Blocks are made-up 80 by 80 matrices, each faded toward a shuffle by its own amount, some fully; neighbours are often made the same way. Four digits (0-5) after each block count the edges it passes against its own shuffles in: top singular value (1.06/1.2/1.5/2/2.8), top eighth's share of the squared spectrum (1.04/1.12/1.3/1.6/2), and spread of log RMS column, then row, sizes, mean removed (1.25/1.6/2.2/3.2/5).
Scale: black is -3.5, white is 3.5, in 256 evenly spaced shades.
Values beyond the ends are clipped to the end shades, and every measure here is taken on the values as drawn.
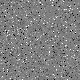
0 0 0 0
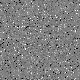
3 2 0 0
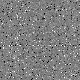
3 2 0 1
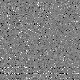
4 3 1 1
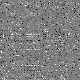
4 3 0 2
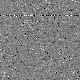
3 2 0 1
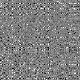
4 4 2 3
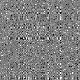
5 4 2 2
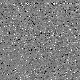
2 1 0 1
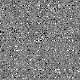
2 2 2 3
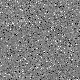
0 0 0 0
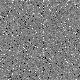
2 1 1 0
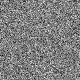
0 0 0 0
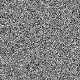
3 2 1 1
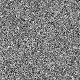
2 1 0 0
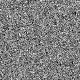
0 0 0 0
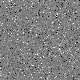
0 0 0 0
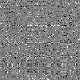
4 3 2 2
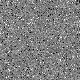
2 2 0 0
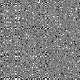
4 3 2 2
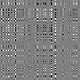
5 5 4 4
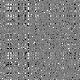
5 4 3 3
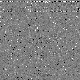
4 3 0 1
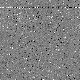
3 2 0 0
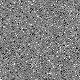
2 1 0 0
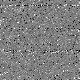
2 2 0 2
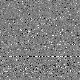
3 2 0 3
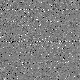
2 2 0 1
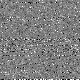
2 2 0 3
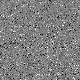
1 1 0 2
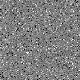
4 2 1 1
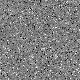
1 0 0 0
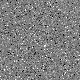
1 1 0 0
